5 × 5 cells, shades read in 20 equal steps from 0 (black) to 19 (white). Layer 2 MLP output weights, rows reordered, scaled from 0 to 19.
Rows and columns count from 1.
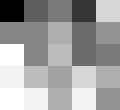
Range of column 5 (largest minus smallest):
7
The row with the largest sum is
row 5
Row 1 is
0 7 9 4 16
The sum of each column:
66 59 61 54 60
